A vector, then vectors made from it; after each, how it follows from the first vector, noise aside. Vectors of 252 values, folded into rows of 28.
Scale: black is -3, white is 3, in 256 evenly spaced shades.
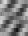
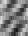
copied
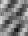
copied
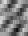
copied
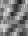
wrapped around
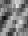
wrapped around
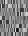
sign-scrambled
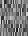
sign-scrambled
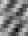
copied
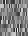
sign-scrambled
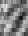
wrapped around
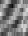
wrapped around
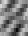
copied
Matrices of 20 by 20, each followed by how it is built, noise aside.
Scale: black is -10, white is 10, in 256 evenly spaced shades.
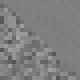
lower triangular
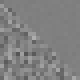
lower triangular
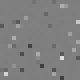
sparse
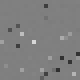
sparse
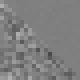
lower triangular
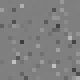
sparse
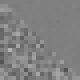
lower triangular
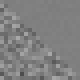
lower triangular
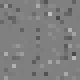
sparse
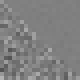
lower triangular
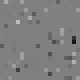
sparse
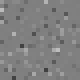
sparse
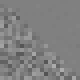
lower triangular
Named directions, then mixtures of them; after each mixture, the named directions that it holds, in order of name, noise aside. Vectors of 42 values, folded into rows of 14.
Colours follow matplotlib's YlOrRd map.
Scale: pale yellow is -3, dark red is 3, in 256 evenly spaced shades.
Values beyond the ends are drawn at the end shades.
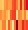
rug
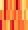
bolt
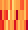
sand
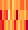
sand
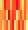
bolt, sand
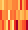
rug, sand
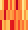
bolt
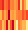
rug, sand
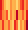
bolt, sand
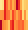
bolt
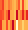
rug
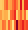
rug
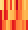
bolt, sand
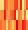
bolt, rug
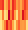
bolt, sand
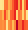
bolt, rug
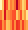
bolt, rug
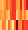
rug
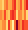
rug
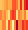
rug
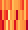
sand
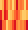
bolt, sand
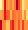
bolt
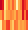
bolt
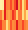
bolt, rug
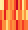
bolt, rug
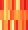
bolt, rug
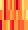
bolt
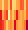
sand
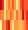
bolt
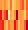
sand
